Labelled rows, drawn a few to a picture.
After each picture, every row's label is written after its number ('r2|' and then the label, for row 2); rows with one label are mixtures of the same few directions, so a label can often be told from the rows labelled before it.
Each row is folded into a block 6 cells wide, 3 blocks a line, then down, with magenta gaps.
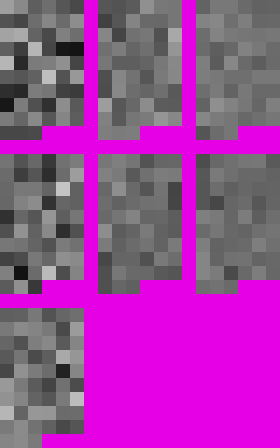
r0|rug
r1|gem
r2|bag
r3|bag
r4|gem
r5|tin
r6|rug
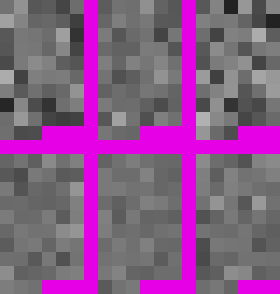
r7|gem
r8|bag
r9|gem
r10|gem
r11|bag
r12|tin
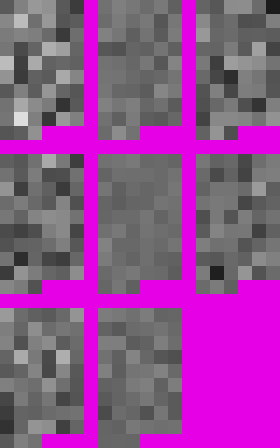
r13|bag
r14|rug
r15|bag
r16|bag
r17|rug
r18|bag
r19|tin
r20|rug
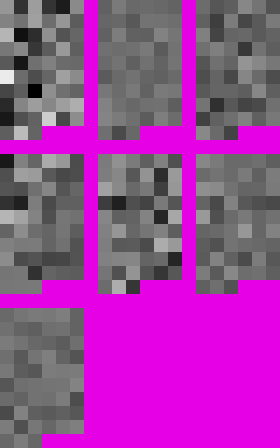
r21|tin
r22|tin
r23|bag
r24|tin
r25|rug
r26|rug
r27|rug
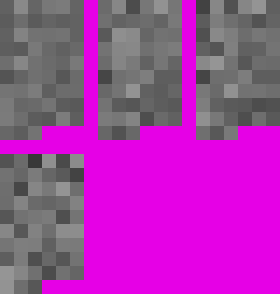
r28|tin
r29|tin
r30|tin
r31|gem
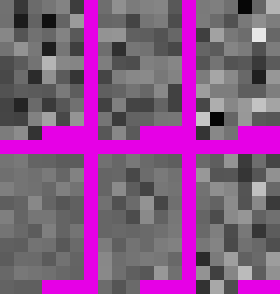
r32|bag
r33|rug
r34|bag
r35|rug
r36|tin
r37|bag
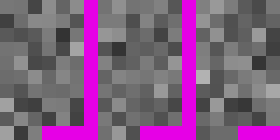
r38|bag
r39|rug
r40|gem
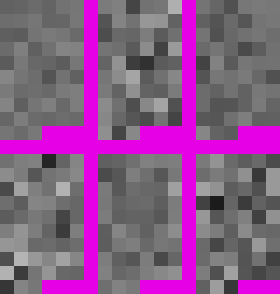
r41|rug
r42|bag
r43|bag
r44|bag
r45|gem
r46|rug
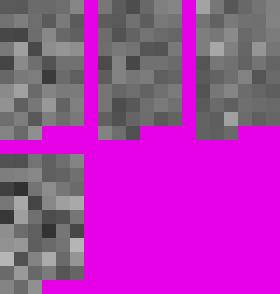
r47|rug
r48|bag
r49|tin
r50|rug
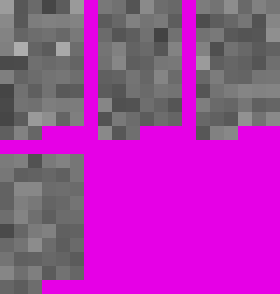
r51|tin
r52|bag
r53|gem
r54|tin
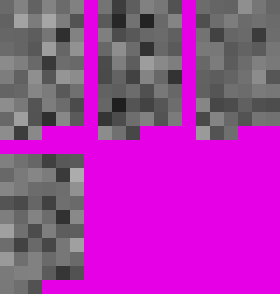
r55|bag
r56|bag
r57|bag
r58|rug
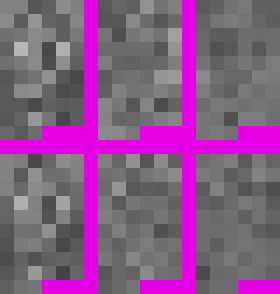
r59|tin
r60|gem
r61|tin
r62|tin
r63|gem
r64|gem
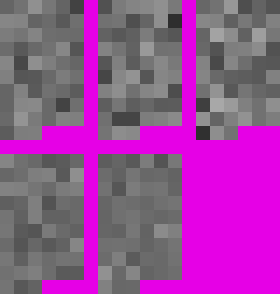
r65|bag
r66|rug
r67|bag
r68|rug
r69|gem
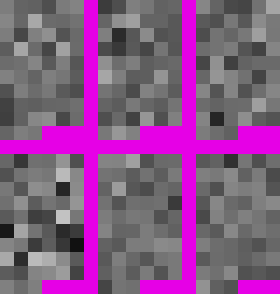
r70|tin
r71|tin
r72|bag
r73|gem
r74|gem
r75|gem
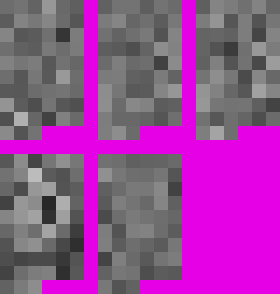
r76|bag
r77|rug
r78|rug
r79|tin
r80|gem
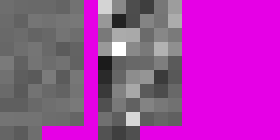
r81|rug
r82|tin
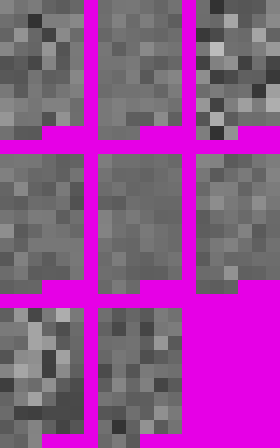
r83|tin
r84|bag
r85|rug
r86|gem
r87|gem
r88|tin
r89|tin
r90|bag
